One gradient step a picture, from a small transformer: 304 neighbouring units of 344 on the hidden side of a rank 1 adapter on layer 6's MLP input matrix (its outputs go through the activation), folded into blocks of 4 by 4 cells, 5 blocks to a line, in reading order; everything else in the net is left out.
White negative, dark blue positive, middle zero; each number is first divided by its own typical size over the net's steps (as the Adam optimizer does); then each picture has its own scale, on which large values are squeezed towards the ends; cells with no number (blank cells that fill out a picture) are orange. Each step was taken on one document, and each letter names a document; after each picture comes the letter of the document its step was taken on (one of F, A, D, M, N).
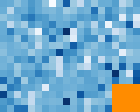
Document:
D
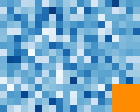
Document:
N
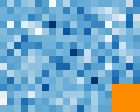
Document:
D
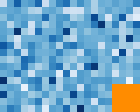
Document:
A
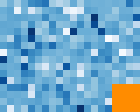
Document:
A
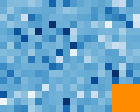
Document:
D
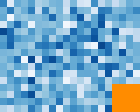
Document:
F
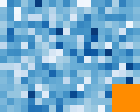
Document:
F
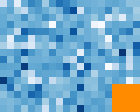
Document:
A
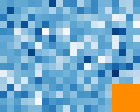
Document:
D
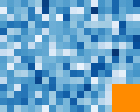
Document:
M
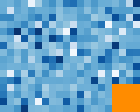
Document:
D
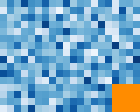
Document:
N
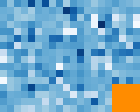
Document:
A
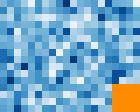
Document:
N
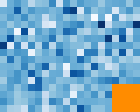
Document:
A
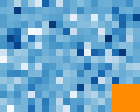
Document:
A
